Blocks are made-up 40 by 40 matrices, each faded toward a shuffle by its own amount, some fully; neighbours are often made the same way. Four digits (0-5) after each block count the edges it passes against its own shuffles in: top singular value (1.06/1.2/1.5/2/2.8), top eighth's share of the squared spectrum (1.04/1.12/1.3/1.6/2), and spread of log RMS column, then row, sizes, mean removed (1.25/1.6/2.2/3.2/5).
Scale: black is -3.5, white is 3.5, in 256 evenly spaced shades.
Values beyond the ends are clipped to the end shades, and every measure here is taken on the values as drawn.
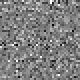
1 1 1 2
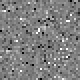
0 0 0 0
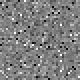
0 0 0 0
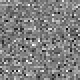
0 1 0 2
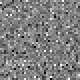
0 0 0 0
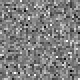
0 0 0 1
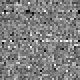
1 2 0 2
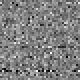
2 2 0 2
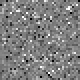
0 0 0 0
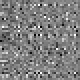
4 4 2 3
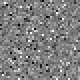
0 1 0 0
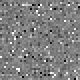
1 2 0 1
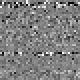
2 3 0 3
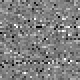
1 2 0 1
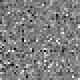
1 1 0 1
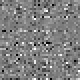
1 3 2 3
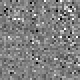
1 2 2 2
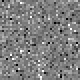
0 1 0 0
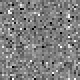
1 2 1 1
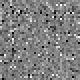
1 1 1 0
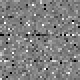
2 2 0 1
